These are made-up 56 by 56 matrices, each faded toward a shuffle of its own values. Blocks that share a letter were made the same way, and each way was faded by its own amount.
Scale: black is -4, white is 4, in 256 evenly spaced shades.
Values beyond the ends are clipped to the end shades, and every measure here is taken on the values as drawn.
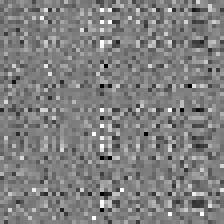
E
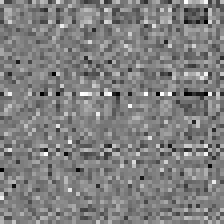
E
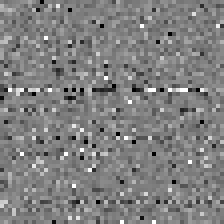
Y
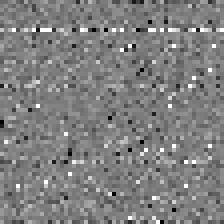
Y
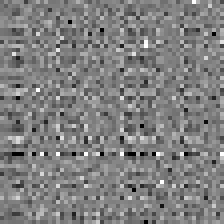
E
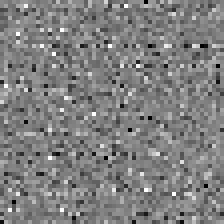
Y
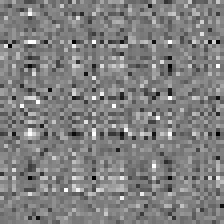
E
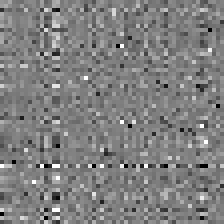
E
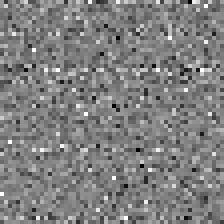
Y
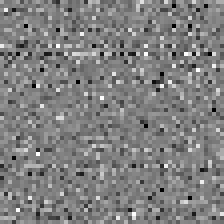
Y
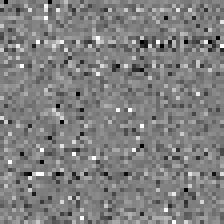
Y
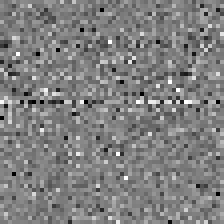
Y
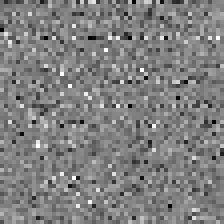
Y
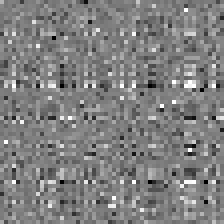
E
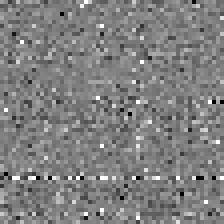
Y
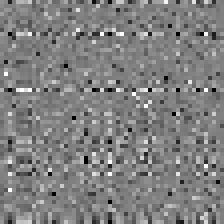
E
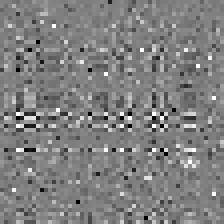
E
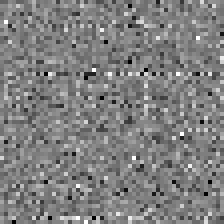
Y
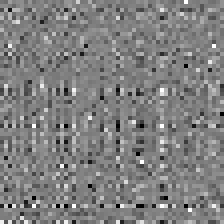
E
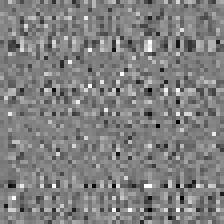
E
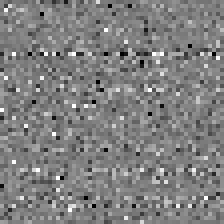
Y
